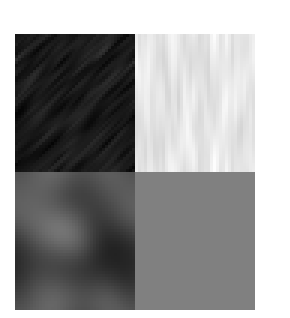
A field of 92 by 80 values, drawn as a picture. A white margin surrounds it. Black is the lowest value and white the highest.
The table splits into 2 rows of 2 panels. Panel 1,1: very low, slanting up to the right, faint in contrast. Panel 1,2: very high, streaked downward, faint in contrast. Panel 2,1: low, smooth. Panel 2,2: middling, flat.
